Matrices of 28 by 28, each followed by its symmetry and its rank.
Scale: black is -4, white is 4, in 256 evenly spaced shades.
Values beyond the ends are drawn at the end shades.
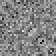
symmetric, full rank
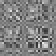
symmetric, rank three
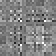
symmetric, rank three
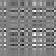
neither, rank one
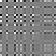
symmetric, rank one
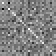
symmetric, rank five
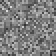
symmetric, full rank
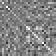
symmetric, rank five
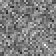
symmetric, full rank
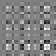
symmetric, rank one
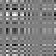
neither, rank one
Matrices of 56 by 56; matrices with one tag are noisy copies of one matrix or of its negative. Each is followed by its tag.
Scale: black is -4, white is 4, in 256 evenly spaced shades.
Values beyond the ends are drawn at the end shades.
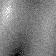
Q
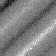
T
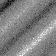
T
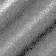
T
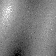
Q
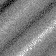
T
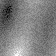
Q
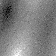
Q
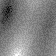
Q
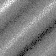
T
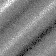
T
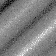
T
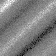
T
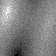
Q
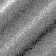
T
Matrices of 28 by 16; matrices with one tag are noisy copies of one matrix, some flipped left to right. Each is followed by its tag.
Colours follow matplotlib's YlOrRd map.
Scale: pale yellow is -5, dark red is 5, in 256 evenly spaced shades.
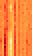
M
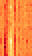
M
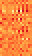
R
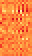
R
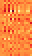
R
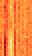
M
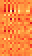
R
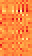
R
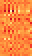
R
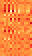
R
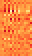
R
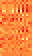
R
